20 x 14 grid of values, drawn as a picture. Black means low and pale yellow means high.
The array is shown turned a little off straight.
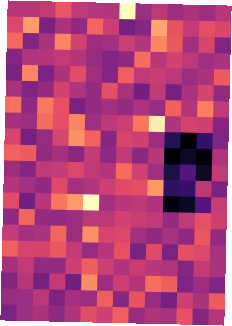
Odd patch: lower, in the middle right. Mirror symmetry: none. Ninth with the lowest average: middle right. Histogram: heavy tails on both sides. Roughest part: middle right.
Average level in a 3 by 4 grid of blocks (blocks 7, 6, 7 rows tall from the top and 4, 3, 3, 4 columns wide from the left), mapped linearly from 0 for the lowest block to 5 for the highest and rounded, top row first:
4 3 4 4 / 4 5 5 0 / 3 4 4 4
